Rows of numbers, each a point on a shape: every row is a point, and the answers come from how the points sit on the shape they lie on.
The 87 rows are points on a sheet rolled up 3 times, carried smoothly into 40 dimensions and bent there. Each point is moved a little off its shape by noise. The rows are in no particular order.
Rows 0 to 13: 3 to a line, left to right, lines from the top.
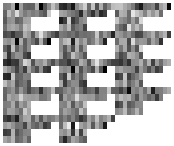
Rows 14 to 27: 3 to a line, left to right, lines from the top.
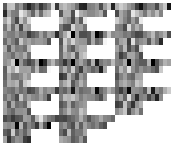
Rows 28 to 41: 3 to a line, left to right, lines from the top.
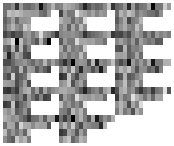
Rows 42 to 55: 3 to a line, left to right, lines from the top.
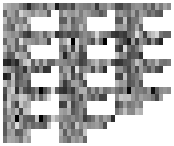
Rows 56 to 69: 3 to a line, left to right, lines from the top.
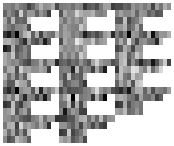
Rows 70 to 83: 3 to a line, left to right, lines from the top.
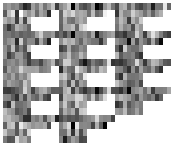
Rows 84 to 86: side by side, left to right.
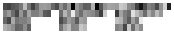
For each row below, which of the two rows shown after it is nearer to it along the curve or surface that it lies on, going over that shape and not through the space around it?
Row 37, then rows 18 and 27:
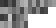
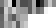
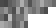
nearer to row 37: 27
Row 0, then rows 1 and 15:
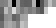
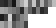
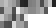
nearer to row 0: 1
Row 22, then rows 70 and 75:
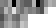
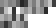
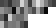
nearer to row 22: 75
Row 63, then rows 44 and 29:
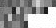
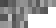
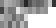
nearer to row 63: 29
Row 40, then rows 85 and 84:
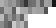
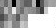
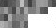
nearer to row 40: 85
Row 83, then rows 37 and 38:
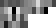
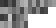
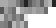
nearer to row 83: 38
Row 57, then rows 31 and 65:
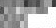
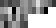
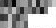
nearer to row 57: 65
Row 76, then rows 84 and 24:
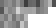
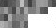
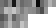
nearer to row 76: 24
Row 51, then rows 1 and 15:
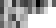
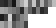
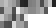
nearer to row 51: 15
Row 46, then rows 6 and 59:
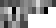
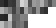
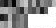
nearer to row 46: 6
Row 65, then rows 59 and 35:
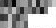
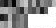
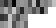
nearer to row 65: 35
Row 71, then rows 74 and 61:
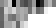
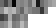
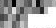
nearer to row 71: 61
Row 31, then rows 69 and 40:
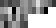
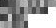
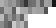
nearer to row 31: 40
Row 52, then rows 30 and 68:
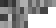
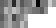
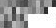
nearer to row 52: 30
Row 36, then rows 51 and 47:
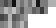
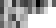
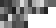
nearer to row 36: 47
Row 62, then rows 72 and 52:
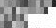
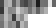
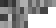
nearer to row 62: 72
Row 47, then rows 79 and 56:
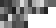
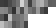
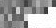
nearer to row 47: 79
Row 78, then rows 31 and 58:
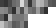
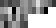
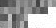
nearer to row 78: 58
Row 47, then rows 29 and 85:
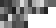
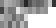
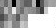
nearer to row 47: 85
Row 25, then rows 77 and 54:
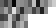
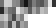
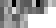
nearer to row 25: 54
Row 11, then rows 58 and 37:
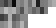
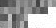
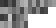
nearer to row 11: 37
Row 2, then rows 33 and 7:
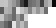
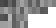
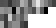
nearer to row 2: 7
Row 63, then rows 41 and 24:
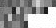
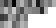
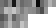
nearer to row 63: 24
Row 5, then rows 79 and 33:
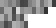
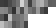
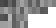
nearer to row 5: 79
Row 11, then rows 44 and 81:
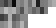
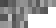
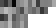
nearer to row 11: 81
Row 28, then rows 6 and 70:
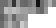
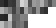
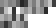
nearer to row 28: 6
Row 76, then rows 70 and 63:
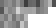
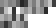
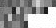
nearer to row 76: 63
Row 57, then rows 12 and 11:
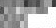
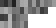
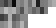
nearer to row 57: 11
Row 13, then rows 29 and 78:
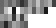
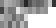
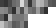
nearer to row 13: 29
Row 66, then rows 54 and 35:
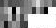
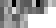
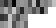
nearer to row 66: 35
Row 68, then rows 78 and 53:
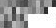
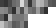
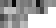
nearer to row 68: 78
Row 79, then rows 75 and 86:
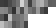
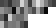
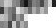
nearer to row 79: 75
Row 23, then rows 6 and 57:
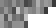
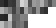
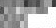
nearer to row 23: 57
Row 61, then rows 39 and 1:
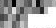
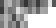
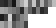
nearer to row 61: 1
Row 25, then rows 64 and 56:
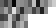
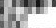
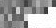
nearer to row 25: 64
